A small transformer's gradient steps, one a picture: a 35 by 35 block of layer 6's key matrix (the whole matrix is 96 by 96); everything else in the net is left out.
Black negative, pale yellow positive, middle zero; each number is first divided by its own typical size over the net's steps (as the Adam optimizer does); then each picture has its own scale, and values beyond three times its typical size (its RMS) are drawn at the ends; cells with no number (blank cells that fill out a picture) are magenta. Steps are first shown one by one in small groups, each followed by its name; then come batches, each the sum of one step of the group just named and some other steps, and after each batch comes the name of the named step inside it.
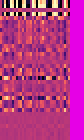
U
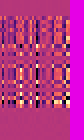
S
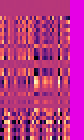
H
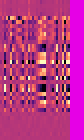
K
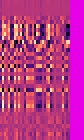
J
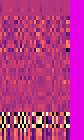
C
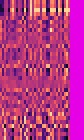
C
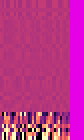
U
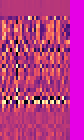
J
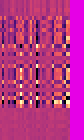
S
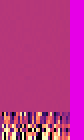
C
